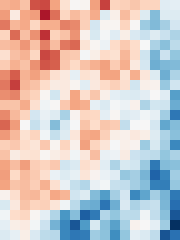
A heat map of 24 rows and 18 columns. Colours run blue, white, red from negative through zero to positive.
On average the colour sits 50% of the way up the scale. The top left is the ninth with the highest average. Values rise toward the top left. The ninth with the lowest average is the bottom right. The field is mottled with small blotches. Neither half mirrors the other.
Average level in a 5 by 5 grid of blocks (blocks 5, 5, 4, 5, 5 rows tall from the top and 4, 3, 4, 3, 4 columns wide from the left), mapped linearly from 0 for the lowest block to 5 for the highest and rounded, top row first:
5 5 4 3 2
5 4 4 3 1
4 2 4 3 1
4 3 3 2 0
3 2 0 1 0
